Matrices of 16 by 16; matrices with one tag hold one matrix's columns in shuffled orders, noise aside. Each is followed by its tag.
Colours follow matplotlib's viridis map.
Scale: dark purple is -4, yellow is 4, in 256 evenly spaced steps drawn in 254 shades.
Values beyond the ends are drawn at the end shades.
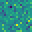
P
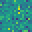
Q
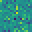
Q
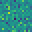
Q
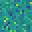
P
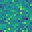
Q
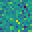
P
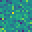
Q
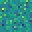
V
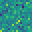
P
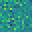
V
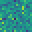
Q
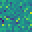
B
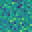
P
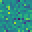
Q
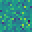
B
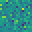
V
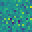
B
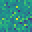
B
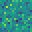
B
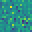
B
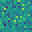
V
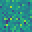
B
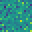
P
